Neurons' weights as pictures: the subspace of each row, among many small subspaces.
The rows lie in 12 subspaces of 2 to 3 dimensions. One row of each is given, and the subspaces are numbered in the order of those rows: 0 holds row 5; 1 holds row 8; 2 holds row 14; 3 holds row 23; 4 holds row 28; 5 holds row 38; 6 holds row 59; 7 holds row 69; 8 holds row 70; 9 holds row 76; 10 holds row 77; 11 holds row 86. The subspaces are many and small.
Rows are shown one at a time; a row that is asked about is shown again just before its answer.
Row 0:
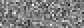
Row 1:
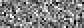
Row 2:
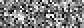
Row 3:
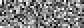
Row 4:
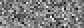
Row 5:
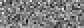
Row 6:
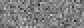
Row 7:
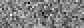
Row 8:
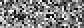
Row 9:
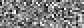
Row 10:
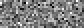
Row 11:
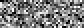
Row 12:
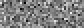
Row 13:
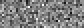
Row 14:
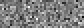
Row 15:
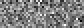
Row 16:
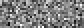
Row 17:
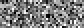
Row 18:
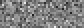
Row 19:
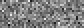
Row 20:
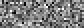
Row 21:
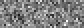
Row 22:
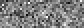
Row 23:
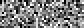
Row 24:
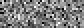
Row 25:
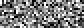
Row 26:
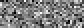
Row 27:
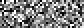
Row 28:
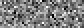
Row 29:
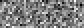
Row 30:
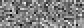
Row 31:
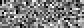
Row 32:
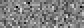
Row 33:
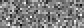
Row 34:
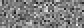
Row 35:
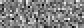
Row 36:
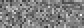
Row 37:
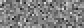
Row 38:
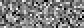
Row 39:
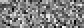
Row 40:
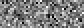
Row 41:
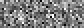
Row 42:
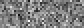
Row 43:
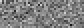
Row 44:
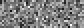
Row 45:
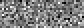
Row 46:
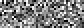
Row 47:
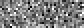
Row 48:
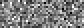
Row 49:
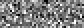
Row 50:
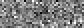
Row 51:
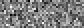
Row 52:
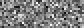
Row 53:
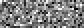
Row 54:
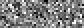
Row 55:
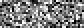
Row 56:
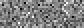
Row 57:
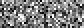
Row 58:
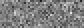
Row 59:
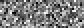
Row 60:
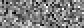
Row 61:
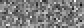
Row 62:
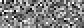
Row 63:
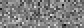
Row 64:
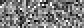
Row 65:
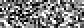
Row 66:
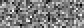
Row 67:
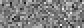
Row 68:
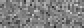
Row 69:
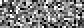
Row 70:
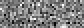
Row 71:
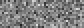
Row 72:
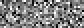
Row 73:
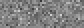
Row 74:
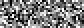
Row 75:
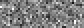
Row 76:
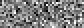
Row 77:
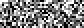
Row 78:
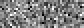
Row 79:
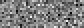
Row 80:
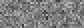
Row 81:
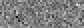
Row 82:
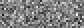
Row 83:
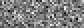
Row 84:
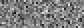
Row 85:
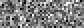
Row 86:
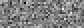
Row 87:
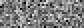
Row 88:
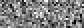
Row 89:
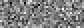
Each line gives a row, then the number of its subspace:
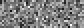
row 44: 3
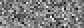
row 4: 1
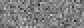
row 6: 8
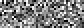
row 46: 2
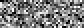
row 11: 5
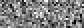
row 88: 5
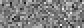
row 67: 11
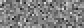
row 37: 0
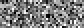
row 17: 9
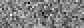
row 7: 10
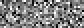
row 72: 5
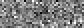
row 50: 5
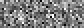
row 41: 1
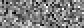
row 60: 6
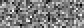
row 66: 7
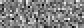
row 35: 3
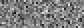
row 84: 9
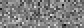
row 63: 8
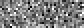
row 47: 10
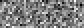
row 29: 6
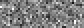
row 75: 9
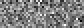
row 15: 8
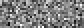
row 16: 7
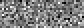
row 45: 2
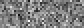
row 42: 8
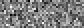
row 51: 8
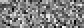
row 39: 9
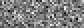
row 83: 4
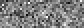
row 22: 10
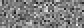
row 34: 9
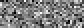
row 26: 5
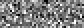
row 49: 5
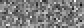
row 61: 6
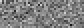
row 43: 2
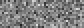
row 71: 4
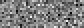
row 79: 4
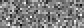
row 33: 7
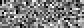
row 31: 4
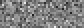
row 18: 0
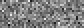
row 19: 8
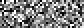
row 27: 2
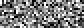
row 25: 4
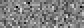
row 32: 10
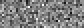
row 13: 3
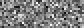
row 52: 4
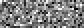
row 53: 6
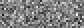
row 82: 2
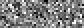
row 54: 5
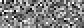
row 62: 2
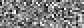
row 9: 7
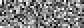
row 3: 3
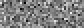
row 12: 0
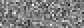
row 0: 6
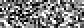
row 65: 10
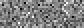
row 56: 10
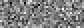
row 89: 11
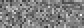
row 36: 10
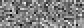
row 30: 7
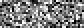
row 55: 5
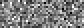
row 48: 11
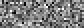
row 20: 6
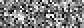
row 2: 1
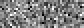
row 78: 10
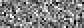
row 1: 9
